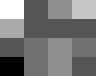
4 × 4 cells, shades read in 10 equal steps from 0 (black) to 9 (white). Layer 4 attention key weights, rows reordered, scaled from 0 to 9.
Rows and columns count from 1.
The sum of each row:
24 15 16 12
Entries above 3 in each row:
3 1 3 2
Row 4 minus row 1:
-9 1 0 -4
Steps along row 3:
up up down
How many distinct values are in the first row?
4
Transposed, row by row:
9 6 3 0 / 3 3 4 4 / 5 3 5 5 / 7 3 4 3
